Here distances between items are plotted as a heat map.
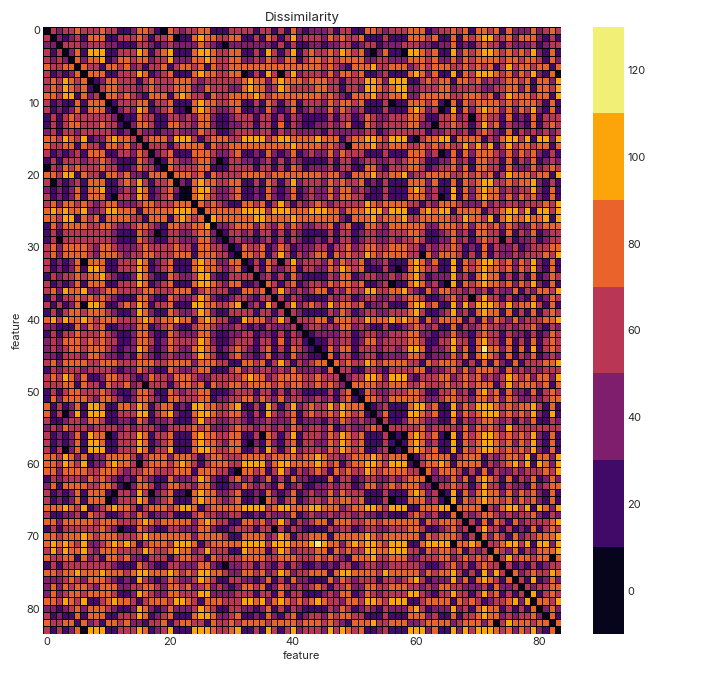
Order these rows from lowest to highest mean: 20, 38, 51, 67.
67, 51, 38, 20
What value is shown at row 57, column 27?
80
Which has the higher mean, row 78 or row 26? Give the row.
26
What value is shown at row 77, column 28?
60
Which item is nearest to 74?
29
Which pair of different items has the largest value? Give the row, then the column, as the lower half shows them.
71, 44
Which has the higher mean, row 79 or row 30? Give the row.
79
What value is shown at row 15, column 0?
80
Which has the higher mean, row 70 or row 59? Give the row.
70
